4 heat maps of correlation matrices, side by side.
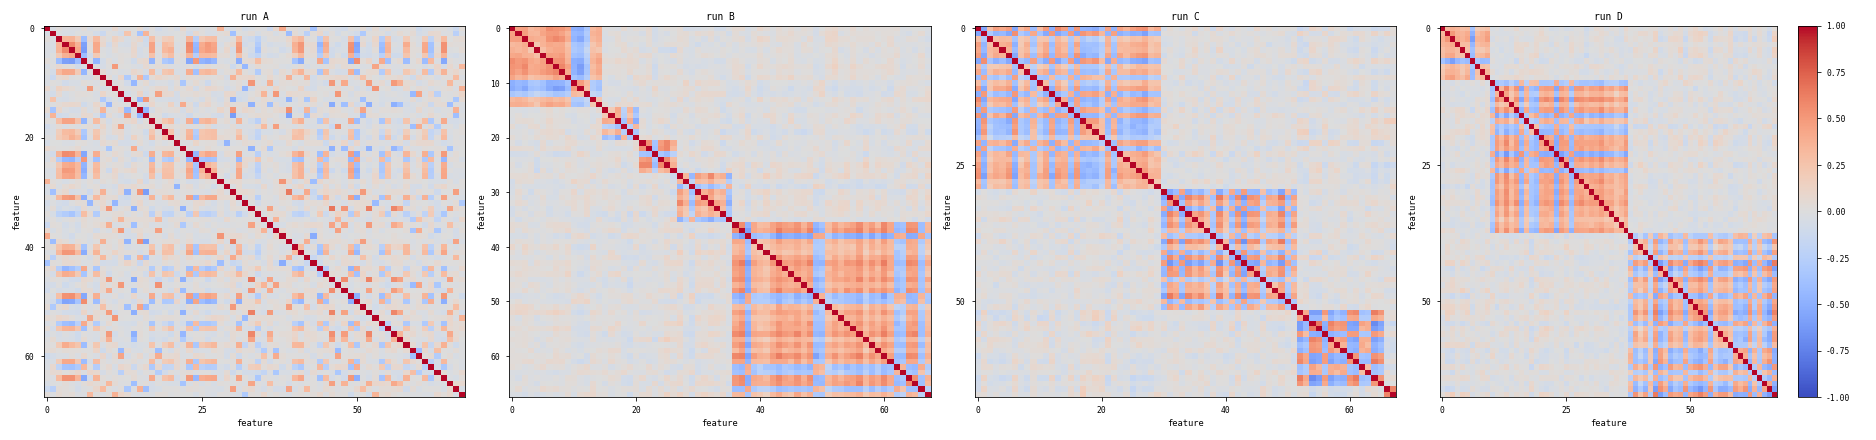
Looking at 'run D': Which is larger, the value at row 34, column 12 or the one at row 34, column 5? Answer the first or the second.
the first
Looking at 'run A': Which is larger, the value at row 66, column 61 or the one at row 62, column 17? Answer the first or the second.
the first
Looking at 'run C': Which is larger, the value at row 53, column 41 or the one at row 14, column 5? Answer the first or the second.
the second
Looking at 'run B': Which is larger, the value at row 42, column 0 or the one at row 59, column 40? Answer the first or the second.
the second
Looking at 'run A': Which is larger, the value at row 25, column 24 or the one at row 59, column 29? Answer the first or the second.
the second
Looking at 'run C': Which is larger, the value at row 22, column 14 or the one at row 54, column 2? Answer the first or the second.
the second
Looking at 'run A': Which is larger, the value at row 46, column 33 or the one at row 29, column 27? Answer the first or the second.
the first
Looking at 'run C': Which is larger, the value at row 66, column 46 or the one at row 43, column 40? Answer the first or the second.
the first
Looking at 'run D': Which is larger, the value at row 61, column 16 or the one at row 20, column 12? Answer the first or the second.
the second
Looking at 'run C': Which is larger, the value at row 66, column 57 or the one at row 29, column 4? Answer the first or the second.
the second
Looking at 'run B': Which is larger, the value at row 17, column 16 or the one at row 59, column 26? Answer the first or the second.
the first
